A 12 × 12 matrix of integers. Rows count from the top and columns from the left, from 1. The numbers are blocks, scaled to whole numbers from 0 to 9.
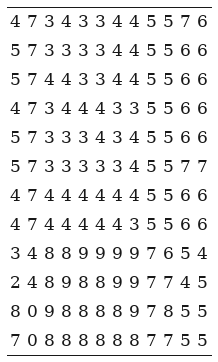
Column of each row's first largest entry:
2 2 2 2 2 2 2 2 5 4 3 3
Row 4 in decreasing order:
7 6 6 5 5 4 4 4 4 3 3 3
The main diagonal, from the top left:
4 7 4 4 3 3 4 3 7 7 5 5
